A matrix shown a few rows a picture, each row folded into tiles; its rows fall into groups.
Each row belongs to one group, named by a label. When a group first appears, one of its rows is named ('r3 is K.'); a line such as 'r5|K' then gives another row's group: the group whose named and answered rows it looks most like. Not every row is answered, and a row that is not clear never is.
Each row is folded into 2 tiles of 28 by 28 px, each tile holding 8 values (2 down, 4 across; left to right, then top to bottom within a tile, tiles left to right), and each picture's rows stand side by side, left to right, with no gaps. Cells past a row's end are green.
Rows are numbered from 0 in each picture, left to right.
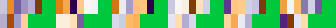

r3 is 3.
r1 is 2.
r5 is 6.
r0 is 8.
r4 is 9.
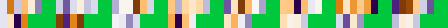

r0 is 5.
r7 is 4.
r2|3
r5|2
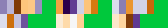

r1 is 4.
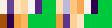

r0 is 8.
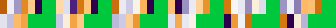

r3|4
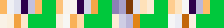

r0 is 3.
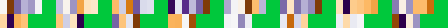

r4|3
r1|2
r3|8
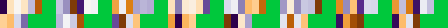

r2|6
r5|8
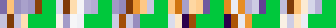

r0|8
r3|5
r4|6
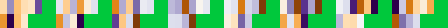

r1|2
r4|9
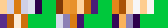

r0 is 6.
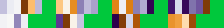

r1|6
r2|6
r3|8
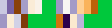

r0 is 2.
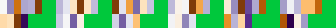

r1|3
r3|3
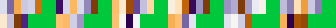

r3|9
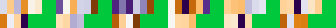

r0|2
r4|5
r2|8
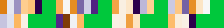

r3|2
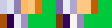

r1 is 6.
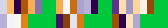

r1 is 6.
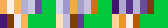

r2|8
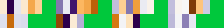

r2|2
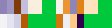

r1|2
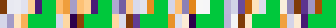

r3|2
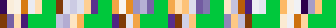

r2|6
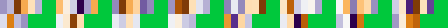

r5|5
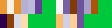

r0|6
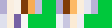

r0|3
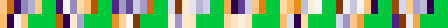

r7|6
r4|4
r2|8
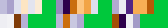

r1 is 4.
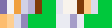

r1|3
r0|9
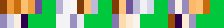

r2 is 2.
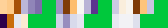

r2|3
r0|6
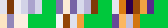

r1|8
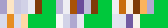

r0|8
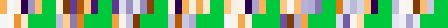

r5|6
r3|4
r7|3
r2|8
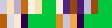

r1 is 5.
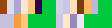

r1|3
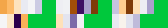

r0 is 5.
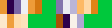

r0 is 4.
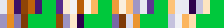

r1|2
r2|6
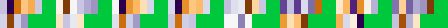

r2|4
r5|8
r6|2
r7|8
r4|3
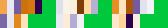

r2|5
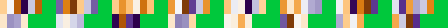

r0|9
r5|6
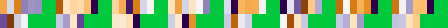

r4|4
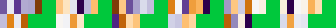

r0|8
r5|4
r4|2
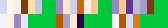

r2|8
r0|3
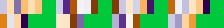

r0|2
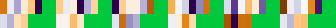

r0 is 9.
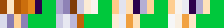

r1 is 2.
